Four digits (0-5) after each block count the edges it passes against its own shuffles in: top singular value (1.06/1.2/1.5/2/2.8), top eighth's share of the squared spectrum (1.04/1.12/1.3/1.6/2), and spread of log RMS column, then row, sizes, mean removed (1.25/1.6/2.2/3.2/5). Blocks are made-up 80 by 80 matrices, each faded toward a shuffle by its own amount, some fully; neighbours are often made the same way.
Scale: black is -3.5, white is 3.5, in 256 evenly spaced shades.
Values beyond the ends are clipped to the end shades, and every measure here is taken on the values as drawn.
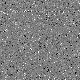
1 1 0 0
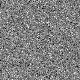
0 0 1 0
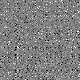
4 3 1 2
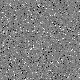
0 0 0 0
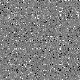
3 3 1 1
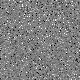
0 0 0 0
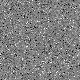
1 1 0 0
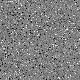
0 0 0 0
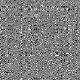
4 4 2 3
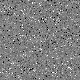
2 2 0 1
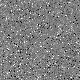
0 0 0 0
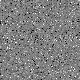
2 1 0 0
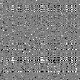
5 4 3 3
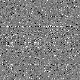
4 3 1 2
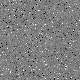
0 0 0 0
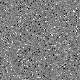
3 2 1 0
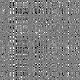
5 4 3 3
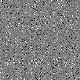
3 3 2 1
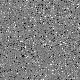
1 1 0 0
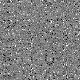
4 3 1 1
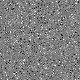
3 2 1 0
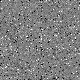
2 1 0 1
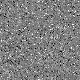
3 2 0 0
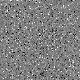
3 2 1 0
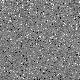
2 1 0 0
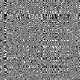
5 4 3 3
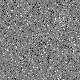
2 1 0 0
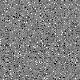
3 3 1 1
